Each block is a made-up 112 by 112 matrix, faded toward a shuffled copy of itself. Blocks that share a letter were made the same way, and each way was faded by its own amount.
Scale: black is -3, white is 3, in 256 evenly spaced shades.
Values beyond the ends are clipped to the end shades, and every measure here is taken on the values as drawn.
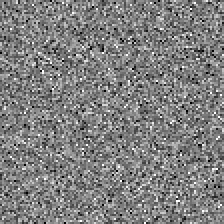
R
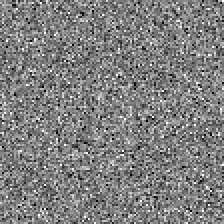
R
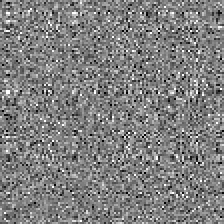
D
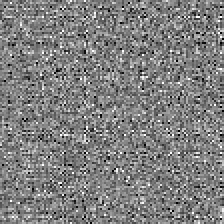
D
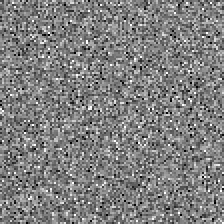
R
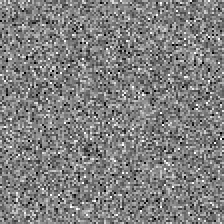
R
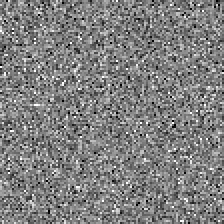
R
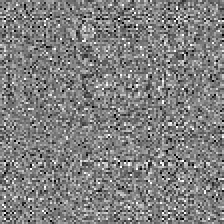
D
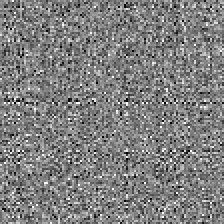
D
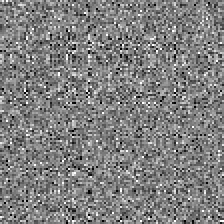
D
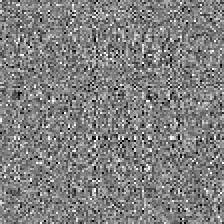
D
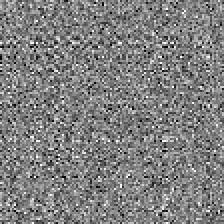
D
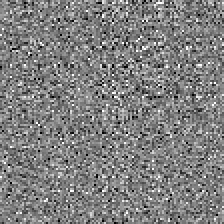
D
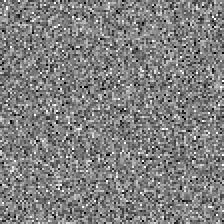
R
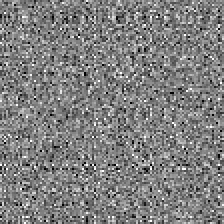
D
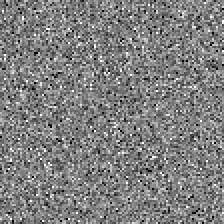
R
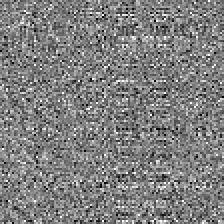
D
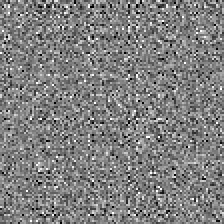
D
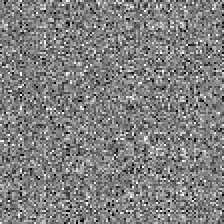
D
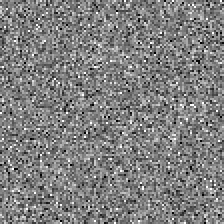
R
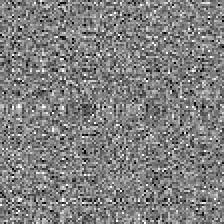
D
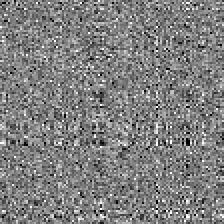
D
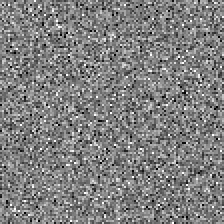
R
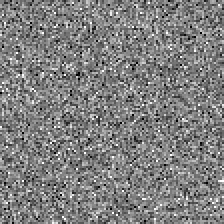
R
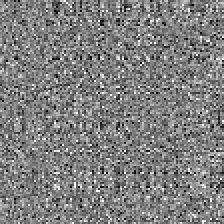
D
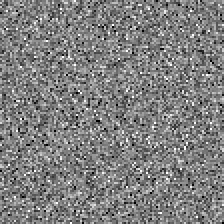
R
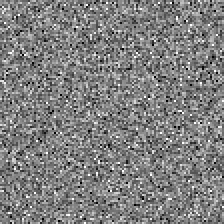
R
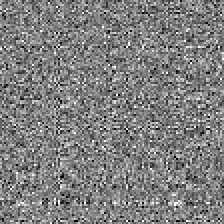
D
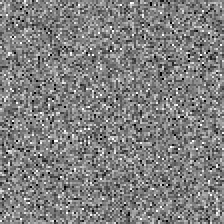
R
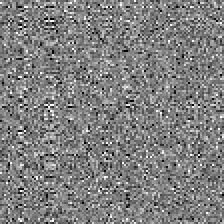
D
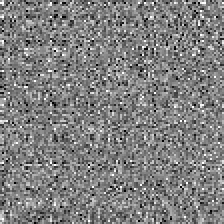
D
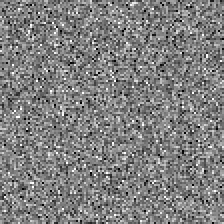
R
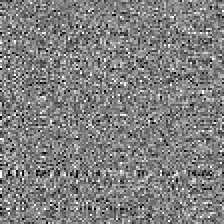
D
